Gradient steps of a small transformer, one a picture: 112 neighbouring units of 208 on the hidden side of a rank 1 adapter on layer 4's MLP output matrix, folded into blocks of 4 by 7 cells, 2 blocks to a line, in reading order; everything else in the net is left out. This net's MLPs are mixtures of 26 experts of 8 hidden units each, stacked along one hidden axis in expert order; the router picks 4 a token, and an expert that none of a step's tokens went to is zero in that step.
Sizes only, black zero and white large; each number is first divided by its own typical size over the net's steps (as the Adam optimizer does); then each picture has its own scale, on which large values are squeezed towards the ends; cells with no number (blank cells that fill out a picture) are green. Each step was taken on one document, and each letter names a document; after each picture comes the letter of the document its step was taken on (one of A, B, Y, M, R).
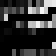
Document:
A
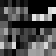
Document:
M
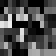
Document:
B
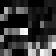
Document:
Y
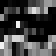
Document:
B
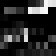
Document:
B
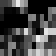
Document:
Y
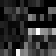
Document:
Y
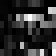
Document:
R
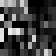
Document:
Y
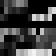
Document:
M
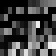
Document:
A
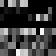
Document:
M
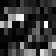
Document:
R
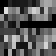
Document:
B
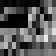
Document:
B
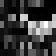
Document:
R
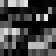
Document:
M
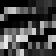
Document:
B
